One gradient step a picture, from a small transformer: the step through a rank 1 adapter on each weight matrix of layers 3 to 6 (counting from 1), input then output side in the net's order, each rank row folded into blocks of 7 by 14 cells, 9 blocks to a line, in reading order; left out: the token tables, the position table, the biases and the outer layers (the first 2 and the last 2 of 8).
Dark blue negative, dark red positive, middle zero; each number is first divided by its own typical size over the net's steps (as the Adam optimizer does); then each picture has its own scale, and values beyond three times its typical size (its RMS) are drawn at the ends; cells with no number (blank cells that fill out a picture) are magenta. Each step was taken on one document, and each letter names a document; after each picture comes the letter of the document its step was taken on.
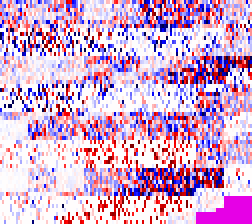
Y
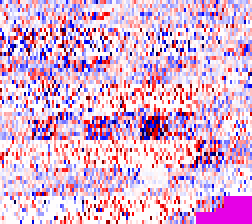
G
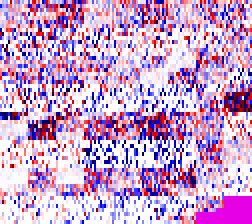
Y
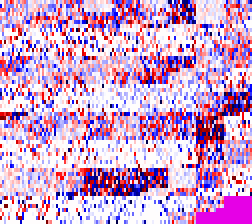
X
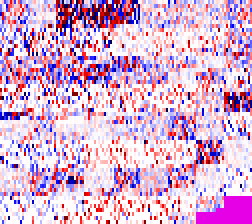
G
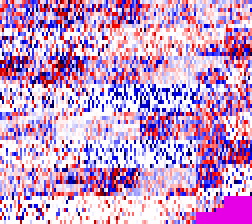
X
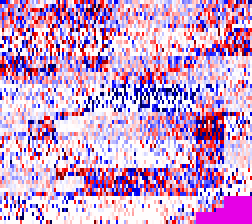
X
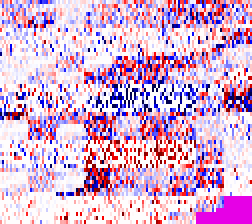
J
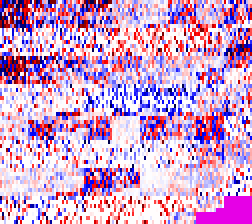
X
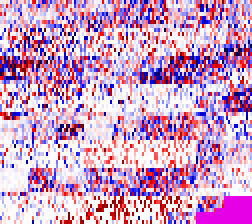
Y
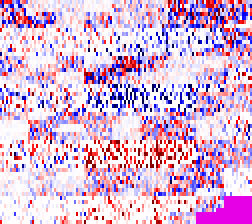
J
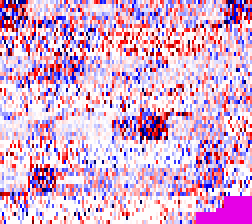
G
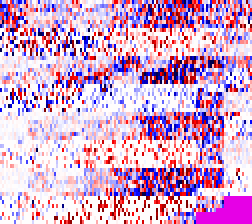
Y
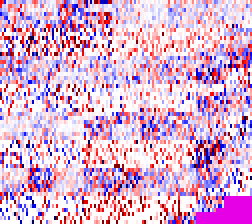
G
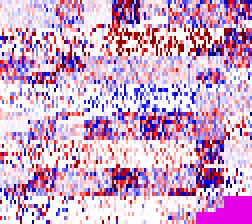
X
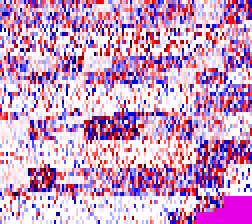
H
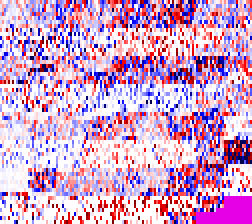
Y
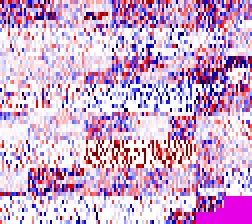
H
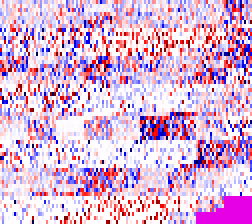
G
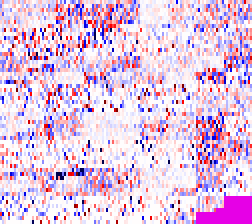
G
